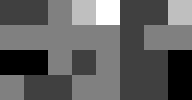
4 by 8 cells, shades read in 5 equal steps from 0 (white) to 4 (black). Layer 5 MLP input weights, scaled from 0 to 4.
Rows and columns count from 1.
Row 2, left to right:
2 2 2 2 2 3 2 2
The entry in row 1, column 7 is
3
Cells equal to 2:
13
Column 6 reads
3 3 3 3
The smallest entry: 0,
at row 1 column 5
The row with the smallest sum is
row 1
